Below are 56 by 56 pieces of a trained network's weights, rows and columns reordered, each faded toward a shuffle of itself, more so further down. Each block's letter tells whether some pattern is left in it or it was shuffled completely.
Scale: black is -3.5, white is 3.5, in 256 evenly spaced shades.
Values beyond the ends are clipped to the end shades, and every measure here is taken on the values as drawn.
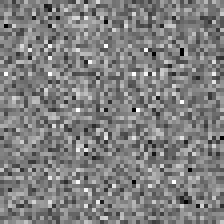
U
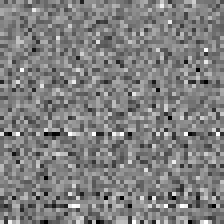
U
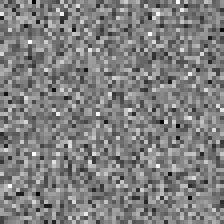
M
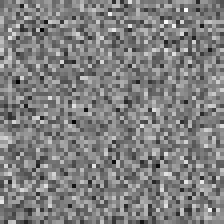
U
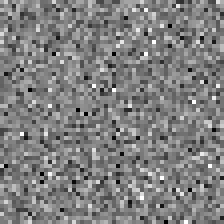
M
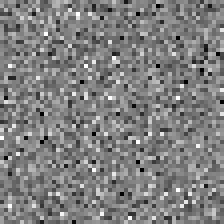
M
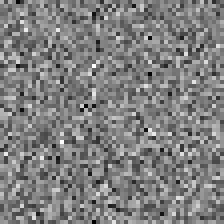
U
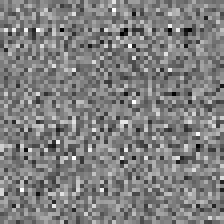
U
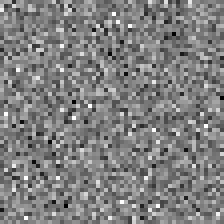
M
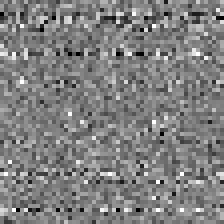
U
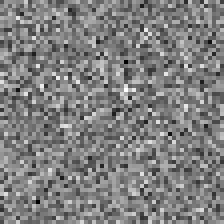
M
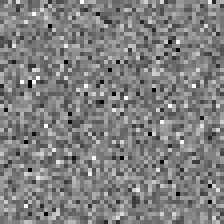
M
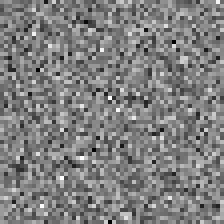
M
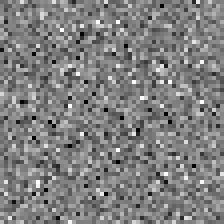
M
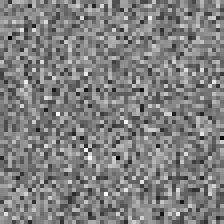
U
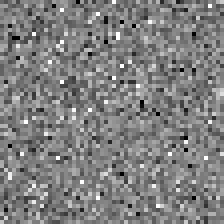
M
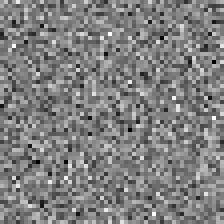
M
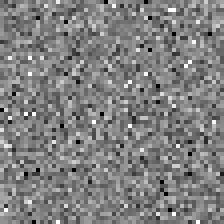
M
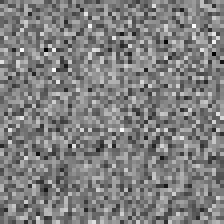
U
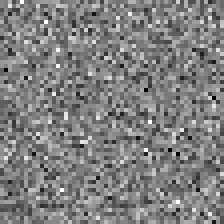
M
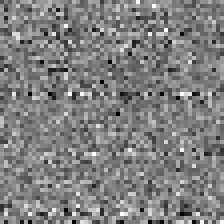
U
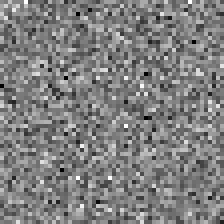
M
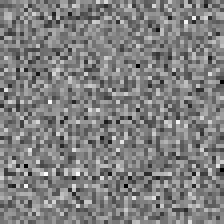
U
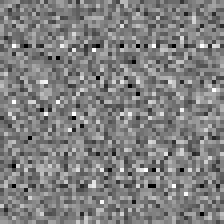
U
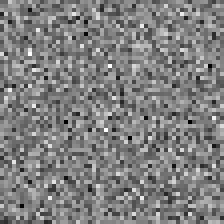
M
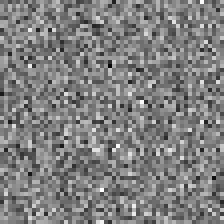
U
